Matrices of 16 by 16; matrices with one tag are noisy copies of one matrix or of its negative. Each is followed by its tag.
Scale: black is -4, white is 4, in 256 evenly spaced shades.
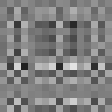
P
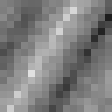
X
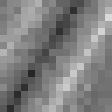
X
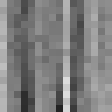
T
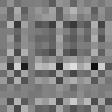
P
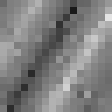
X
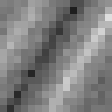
X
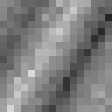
X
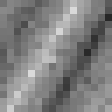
X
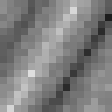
X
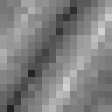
X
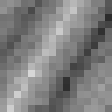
X
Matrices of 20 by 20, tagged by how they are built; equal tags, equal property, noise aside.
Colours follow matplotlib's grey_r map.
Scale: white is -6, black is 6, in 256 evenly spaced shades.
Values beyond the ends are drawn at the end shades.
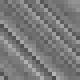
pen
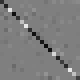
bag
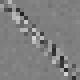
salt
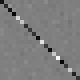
bag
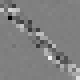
salt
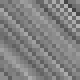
pen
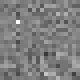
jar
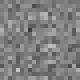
jar
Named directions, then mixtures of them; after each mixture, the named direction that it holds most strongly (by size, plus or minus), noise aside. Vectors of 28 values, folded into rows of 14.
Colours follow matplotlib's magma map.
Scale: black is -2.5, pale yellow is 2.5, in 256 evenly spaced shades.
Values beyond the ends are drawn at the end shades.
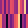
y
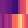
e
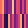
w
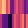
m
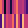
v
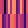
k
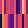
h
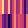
m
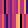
y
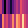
v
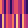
v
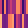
h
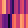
m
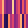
w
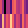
v
